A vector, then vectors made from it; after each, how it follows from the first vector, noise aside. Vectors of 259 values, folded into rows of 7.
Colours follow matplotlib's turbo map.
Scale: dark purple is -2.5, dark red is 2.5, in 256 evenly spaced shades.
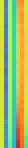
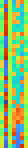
sign-scrambled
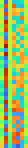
sign-scrambled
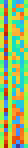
sign-scrambled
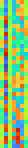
sign-scrambled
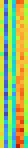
copied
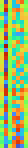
sign-scrambled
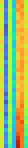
copied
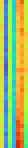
copied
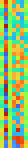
sign-scrambled
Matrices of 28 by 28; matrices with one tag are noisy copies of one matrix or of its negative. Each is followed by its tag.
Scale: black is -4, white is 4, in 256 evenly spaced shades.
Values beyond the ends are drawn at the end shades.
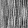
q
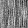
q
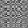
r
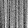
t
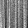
t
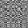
r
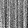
t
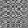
r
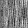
q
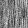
q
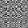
r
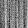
t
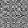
r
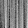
t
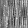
q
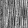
q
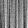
t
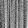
t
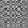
r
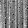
t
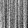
t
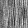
q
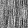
q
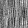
q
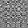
r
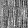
q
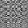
r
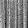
t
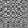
r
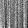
t
